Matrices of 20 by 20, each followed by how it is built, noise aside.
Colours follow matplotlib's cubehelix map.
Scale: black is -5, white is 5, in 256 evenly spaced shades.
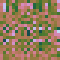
low rank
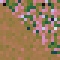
upper triangular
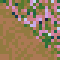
upper triangular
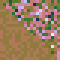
upper triangular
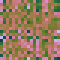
low rank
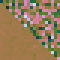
upper triangular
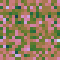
low rank
